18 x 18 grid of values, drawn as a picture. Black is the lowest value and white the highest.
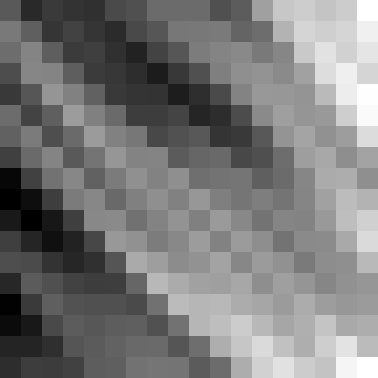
Slope: up to the right. Lone odd cells: none. Grain: diagonal, down to the right. Ninth with the highest average: top right.
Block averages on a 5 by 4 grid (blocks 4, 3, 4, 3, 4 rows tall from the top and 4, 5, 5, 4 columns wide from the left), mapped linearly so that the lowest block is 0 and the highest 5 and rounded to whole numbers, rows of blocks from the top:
1025 | 2114 | 0223 | 0233 | 0144
